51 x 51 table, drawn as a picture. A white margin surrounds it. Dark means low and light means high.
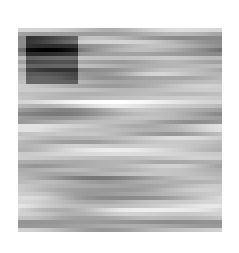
Values change most from cell to cell in the top left. In the top left lies a patch that is lower than the rest. Streaks run across, left to right. The values are skewed, with a long tail toward low values.
